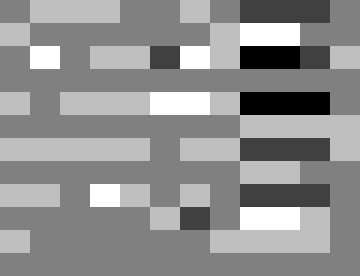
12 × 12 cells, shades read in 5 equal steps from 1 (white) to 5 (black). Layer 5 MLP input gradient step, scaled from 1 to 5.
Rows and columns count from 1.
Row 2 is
2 3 3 3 3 3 3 2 1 1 3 3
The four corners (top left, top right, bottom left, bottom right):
3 3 3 3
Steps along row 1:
down same same up same down up up same same down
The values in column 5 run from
2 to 3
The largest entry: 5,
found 5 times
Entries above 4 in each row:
0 0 2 0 3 0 0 0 0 0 0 0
